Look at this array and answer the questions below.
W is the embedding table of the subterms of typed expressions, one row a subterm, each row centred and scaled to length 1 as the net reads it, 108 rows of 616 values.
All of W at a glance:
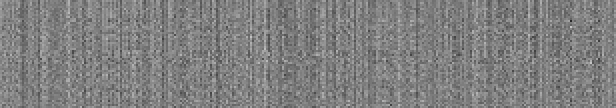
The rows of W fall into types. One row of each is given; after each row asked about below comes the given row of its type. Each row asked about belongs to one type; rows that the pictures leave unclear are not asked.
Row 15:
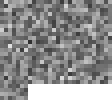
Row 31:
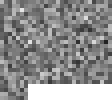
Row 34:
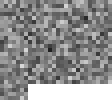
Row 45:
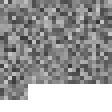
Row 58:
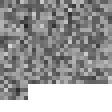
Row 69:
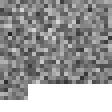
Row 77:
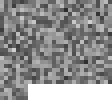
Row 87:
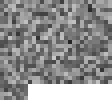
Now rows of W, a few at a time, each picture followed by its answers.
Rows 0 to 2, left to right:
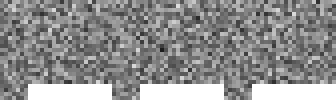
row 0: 87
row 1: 34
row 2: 87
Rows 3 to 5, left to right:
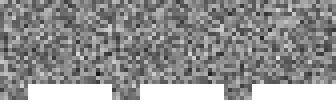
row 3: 31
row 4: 31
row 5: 34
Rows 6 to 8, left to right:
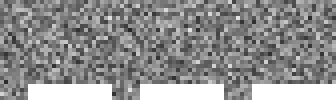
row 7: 34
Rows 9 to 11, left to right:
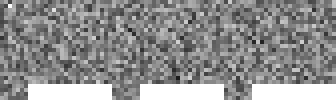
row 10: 34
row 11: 45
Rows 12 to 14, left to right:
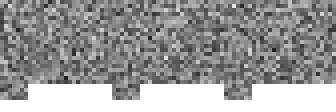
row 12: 31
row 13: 34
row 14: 34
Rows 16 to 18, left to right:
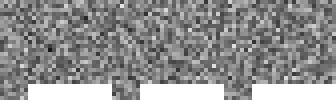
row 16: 34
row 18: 15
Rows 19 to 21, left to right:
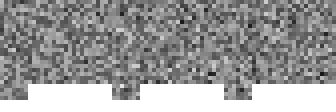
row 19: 77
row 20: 58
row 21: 77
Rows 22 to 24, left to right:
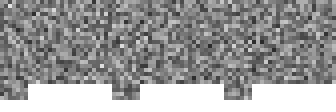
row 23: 87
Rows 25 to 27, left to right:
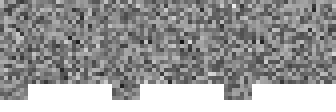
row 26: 45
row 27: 69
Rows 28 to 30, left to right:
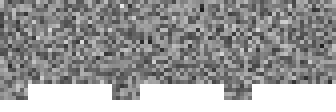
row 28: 77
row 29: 69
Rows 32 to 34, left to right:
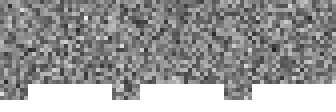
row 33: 45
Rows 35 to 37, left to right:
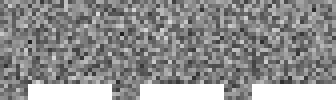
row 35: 15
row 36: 69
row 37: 69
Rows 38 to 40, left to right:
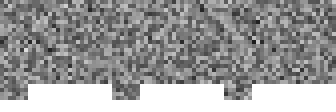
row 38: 58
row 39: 87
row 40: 45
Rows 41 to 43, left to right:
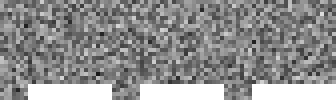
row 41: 77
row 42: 69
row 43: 15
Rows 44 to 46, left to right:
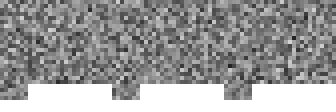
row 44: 69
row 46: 15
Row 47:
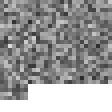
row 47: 87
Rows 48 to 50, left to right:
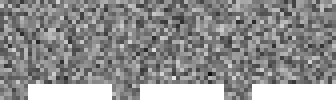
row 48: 77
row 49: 15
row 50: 87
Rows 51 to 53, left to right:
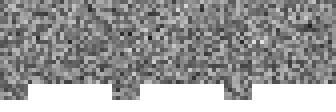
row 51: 87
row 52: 69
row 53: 31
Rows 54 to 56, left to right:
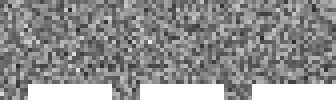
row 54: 15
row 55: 31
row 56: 87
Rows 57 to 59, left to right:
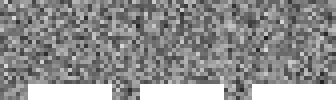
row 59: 45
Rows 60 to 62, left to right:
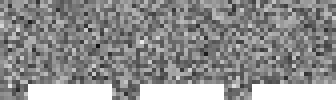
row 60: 87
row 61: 87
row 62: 34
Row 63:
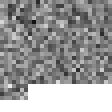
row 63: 34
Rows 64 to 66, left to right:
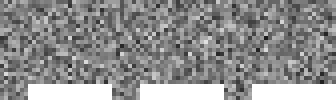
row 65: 45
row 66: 45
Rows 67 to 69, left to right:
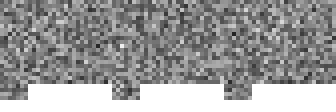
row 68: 58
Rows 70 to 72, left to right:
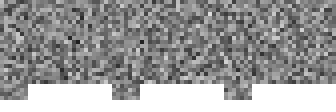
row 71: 15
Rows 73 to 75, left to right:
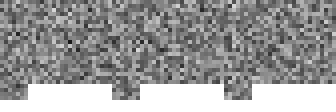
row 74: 58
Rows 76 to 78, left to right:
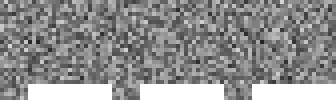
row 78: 77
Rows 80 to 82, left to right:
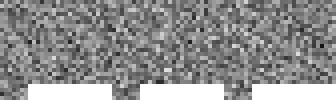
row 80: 45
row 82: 58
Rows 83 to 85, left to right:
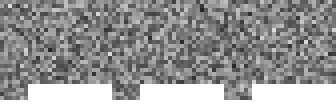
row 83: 34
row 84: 87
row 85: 77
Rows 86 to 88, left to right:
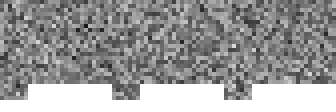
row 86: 45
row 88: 45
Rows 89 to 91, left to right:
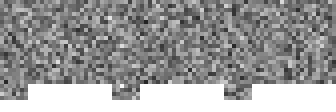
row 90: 34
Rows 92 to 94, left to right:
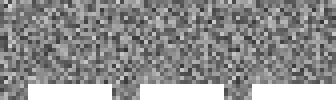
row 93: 45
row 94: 45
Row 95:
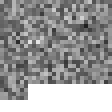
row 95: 31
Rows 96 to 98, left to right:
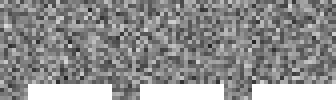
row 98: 15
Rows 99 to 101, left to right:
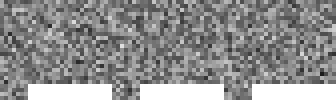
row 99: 77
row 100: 58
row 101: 31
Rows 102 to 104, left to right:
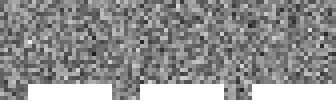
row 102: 87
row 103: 15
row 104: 77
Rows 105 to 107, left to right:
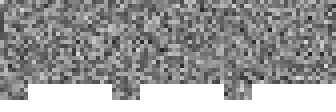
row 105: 31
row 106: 58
